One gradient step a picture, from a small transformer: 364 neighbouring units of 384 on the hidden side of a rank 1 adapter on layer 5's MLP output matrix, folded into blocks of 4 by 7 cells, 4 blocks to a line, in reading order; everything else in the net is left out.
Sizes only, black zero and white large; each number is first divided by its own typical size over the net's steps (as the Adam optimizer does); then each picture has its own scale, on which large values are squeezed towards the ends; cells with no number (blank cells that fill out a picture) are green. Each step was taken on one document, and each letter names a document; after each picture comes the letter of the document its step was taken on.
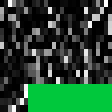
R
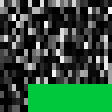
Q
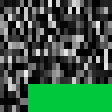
Q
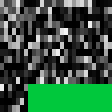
Q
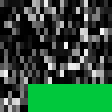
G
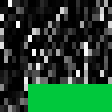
R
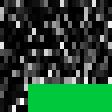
R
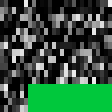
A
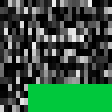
Q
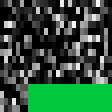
G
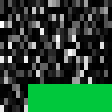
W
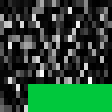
W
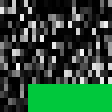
A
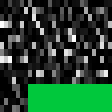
W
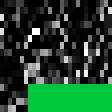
R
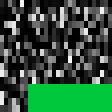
G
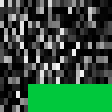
Q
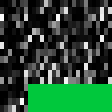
R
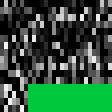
A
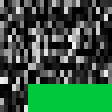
Q
